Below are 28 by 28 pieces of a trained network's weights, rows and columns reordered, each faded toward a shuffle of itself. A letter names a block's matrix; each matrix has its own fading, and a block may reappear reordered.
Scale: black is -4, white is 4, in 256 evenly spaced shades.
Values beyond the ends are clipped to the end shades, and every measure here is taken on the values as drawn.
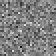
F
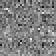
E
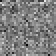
E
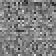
E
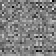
E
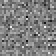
E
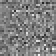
E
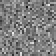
F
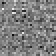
E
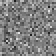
F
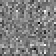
E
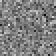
F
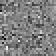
E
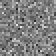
F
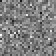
F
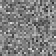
F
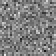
F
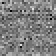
E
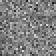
F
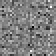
E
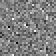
F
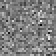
E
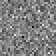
F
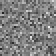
F
